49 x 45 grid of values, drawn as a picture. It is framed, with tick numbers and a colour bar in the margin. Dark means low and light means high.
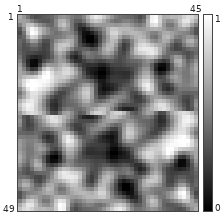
Symmetry: a half turn. Lone odd cells: none. Grain: blotchy.
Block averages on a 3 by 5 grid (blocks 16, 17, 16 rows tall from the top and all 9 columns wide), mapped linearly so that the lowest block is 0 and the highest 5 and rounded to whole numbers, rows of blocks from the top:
22043 | 52025 | 34022
